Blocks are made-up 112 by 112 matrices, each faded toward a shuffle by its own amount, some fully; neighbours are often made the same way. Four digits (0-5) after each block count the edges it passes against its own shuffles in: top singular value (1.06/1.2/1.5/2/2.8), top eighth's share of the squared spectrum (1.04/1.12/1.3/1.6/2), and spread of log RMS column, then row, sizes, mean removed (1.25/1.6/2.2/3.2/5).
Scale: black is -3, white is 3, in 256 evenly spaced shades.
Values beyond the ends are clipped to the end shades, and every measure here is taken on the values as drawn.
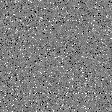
1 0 0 1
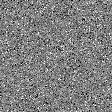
0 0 0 0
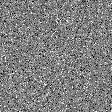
0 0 0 0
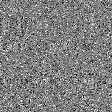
3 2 1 1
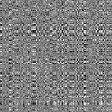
5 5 4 4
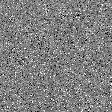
2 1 0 0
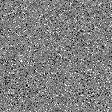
3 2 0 0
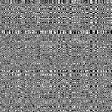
5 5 4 4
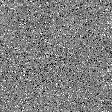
3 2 0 0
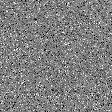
2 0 0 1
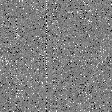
3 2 2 0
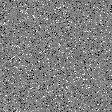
1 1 1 0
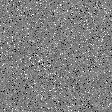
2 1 0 0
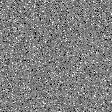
2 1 0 0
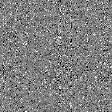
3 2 3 1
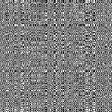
5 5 4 4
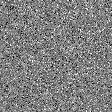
2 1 0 0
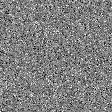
2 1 0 0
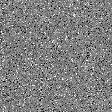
3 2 1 1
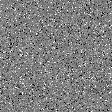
2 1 0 0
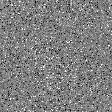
3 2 1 0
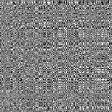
5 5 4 4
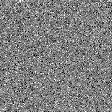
3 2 0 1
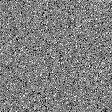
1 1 0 0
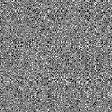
4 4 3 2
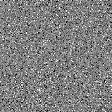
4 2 1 1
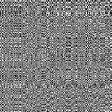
5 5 4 4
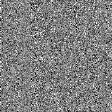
1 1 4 0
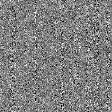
1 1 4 0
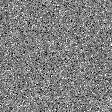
0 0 0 0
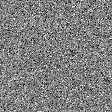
0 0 0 0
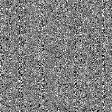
1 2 4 0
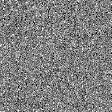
0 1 3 0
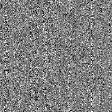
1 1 4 0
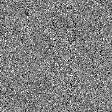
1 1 3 0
